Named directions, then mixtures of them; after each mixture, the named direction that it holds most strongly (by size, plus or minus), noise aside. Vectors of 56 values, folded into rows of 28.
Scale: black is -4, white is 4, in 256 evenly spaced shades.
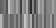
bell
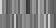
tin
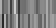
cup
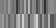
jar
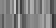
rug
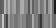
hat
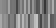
jar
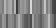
hat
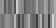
jar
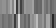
rug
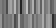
rug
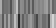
jar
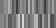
jar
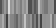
bell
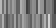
tin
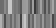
bell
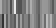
cup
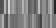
hat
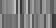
rug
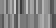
rug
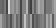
bell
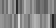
jar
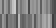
rug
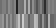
jar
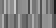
hat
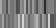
jar
